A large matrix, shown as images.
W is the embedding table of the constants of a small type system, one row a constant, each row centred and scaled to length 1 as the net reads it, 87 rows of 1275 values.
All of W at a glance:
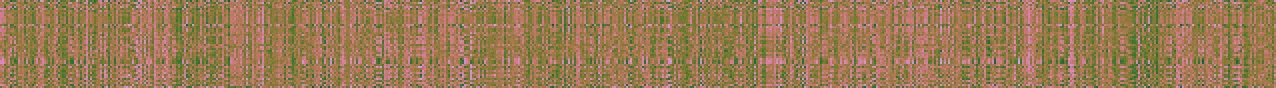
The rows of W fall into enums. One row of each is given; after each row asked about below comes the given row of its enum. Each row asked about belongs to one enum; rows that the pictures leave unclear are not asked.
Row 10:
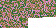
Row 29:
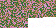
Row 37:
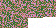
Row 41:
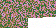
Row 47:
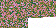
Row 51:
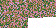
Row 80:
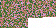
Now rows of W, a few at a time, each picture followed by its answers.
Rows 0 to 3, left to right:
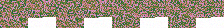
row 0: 10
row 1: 10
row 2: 37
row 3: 37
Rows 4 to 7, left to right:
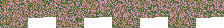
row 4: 51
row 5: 10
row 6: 41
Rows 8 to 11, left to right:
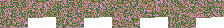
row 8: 29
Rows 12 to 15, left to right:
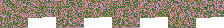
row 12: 37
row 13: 29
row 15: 41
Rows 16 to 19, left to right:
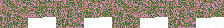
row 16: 37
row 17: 29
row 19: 29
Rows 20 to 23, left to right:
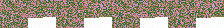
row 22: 37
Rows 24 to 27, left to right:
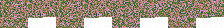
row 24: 80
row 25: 80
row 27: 10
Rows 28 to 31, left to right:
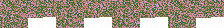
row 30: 29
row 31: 37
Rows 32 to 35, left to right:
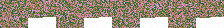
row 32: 10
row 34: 29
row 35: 47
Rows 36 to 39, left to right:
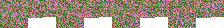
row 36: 41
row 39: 29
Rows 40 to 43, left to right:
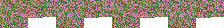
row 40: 37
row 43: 41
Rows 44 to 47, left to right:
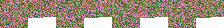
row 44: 51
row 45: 10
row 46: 37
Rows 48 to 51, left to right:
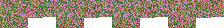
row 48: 37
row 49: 41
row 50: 41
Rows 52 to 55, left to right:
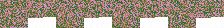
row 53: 41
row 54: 41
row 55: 37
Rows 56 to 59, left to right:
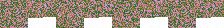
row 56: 29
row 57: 41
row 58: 10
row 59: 29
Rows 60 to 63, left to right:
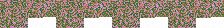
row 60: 29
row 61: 29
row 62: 29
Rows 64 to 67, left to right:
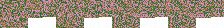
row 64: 10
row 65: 41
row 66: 37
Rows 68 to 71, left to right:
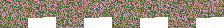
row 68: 41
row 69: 29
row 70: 41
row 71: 10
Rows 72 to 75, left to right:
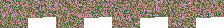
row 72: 41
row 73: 37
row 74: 10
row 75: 80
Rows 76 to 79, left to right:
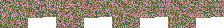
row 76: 41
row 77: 47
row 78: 37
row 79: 37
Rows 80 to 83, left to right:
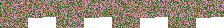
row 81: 29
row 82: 37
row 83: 41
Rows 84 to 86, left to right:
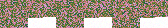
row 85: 29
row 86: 47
